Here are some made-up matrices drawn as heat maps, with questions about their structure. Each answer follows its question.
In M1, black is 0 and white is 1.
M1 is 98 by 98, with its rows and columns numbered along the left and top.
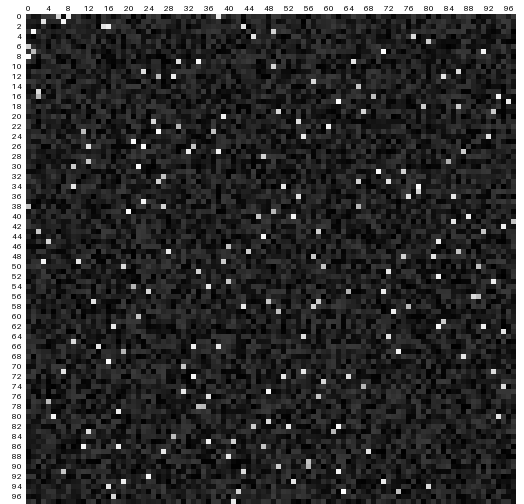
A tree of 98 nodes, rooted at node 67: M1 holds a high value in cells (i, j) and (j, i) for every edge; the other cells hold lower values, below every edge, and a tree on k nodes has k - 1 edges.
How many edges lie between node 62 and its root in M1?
6
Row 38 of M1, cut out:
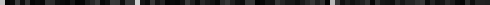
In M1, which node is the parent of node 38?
66
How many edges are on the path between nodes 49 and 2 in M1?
6
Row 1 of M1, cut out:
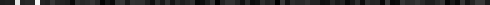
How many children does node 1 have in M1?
1
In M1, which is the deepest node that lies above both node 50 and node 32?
19
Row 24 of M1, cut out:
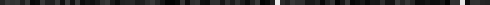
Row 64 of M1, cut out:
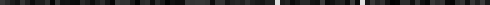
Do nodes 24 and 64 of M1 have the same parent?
yes
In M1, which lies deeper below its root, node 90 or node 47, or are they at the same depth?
node 47
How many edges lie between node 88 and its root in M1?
5
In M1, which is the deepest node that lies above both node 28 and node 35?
72
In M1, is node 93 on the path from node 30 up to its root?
yes
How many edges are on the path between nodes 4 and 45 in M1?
1
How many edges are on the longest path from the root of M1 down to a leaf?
13
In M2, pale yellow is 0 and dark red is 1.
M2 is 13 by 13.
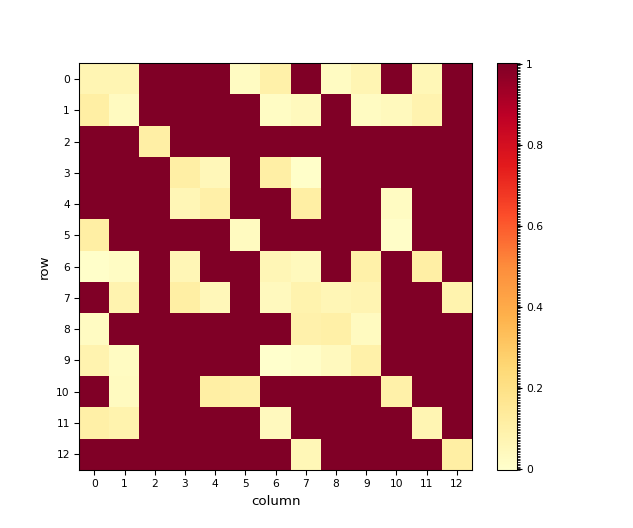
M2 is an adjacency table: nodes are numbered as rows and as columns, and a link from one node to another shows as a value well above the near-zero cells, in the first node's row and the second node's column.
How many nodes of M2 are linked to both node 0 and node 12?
4
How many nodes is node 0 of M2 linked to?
6
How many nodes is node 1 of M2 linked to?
6
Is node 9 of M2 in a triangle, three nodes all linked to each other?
yes
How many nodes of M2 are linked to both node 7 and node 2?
4
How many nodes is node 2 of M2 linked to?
12
